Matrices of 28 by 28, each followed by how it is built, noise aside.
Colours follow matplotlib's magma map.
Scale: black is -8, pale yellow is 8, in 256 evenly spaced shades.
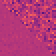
upper triangular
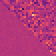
upper triangular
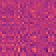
low rank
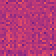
low rank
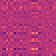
low rank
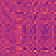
low rank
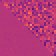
upper triangular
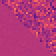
upper triangular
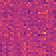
low rank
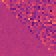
upper triangular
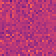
low rank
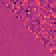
upper triangular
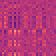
low rank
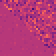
upper triangular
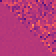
upper triangular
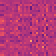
low rank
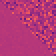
upper triangular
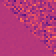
upper triangular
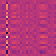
low rank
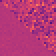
upper triangular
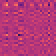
low rank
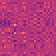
low rank
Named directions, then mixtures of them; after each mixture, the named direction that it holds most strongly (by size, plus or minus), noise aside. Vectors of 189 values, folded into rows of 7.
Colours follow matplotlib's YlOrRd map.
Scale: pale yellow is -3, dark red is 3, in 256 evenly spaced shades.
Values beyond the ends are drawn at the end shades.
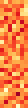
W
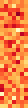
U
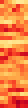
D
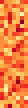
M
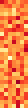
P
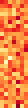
P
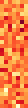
W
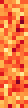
M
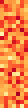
P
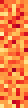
P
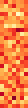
U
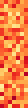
U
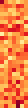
P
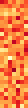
P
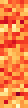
W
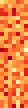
P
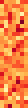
M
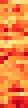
D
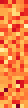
P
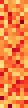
M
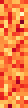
M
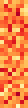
W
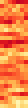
D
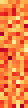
P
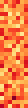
U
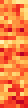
D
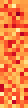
U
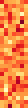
M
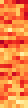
D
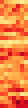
D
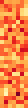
W
